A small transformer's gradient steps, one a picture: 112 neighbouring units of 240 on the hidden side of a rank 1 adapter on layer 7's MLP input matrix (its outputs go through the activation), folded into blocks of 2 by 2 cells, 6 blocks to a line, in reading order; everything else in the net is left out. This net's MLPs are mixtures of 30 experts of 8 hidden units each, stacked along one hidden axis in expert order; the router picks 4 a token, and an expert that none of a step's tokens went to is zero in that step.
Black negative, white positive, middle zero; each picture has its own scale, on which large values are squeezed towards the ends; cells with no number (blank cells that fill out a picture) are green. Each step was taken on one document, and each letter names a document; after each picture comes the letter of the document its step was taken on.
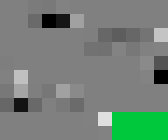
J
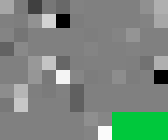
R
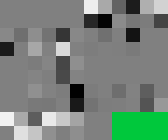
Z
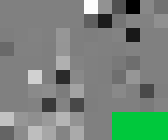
Z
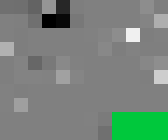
R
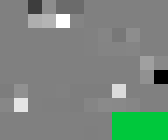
J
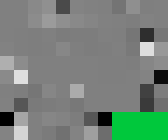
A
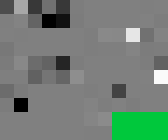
R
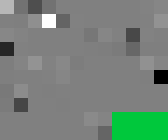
R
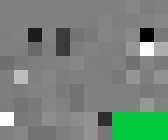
A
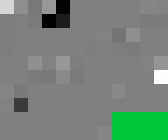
R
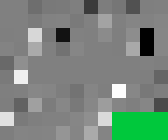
A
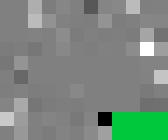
A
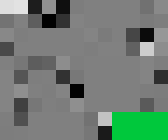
R
